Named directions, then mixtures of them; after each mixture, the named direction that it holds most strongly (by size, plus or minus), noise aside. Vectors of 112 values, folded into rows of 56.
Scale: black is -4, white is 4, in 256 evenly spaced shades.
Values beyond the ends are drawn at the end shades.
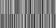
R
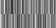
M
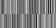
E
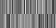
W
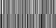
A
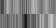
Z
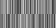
W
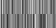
A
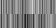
A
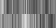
Z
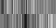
Z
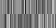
W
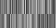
W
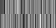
R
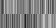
E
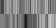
Z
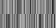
W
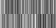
M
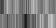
Z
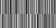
E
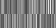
E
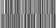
R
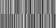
R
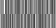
R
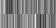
M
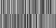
E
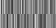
M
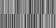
R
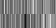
Z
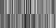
Z
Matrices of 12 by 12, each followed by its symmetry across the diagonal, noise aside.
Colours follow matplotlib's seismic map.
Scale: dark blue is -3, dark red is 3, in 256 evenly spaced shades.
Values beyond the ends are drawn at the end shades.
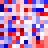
neither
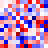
antisymmetric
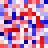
neither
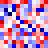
neither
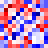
symmetric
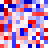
antisymmetric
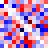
antisymmetric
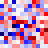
neither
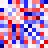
symmetric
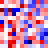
neither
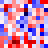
neither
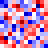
symmetric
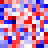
neither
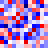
symmetric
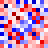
symmetric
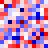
symmetric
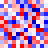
antisymmetric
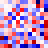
antisymmetric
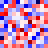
symmetric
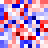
antisymmetric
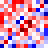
symmetric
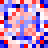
symmetric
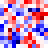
antisymmetric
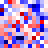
neither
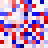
antisymmetric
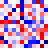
antisymmetric
